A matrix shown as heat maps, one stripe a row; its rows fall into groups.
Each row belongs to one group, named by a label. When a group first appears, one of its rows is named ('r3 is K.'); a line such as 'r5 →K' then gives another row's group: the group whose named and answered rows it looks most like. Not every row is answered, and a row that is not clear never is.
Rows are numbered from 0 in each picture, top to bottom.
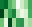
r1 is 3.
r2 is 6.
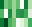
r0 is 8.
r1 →6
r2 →3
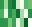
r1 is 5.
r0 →3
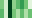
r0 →6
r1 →6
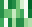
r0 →5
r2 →6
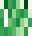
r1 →6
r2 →5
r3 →8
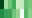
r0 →3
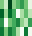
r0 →6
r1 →3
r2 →5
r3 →8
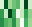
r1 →3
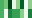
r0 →6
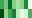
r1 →3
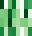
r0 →3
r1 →8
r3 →3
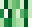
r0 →8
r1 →6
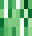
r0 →3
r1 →5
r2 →8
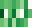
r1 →3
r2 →6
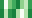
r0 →5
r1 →3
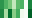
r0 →5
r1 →5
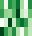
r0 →5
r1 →5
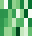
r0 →5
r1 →8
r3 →5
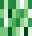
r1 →6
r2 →5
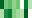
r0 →8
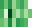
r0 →6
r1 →6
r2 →6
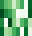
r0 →5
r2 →6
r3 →8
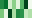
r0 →8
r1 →6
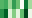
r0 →8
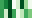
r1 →3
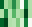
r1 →8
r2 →8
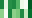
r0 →5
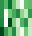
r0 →3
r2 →6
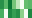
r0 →3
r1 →5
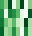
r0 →6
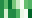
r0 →3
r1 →5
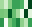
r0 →5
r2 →5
